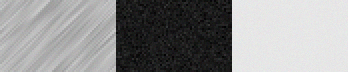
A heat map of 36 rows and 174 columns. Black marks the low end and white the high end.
The table splits into one row of 3 panels. Panel 1,1: high, slanting up to the right, faint in contrast. Panel 1,2: very low, fine-grained, faint in contrast. Panel 1,3: very high, flat.
